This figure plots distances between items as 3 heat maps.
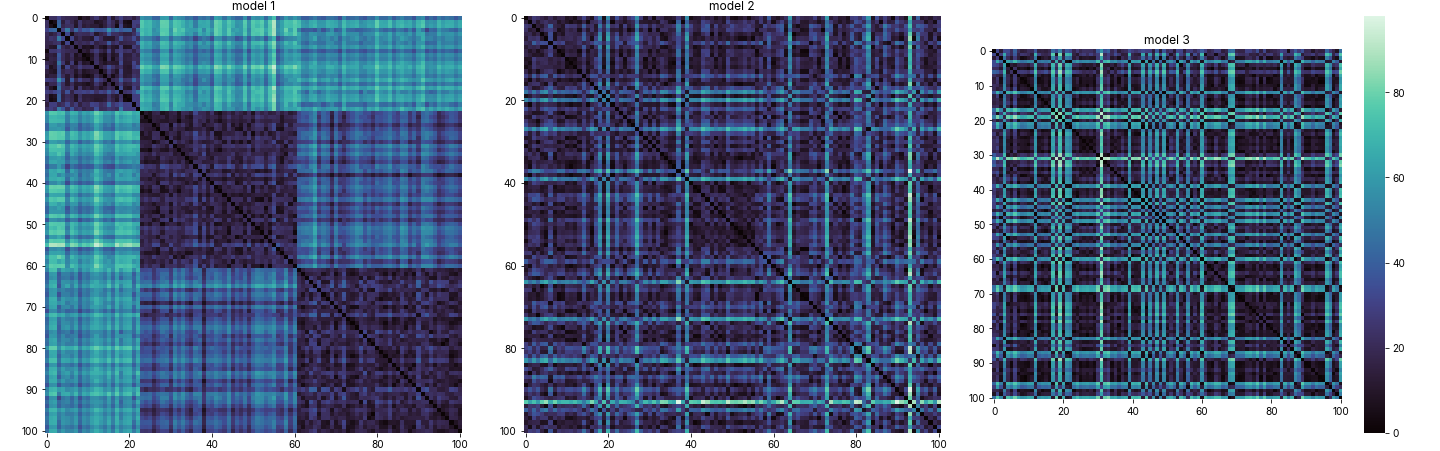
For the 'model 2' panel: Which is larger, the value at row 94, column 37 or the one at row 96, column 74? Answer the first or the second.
the first
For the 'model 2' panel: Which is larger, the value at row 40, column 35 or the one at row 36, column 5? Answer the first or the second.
the second
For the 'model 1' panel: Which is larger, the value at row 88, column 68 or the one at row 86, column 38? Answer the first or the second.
the second
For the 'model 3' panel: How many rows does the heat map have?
101
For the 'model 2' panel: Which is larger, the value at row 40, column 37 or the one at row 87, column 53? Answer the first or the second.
the second
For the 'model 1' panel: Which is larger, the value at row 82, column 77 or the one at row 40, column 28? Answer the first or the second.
the second
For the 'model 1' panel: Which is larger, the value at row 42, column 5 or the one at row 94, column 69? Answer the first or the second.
the first
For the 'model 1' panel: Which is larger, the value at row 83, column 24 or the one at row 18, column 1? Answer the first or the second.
the first
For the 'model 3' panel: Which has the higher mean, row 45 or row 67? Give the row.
45
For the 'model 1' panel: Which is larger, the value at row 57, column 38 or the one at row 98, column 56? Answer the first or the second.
the second
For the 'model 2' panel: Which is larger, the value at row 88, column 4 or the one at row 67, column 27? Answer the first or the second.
the second
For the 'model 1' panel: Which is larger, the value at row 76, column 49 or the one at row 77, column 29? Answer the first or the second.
the second
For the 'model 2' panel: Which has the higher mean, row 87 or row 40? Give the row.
87
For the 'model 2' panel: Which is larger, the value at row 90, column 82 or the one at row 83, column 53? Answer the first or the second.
the second
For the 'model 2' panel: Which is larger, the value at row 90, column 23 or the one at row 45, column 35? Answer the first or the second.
the first
